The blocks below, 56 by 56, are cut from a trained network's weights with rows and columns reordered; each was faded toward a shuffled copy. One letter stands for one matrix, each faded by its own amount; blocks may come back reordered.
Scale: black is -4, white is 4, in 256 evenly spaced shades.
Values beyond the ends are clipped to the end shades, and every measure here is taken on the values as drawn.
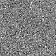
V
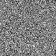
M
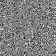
M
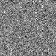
M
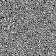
V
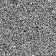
V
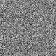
M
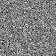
V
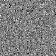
V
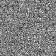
M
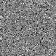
V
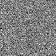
M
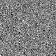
V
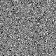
V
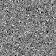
V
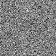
M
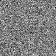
M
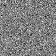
V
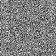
M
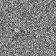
M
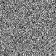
M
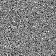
V
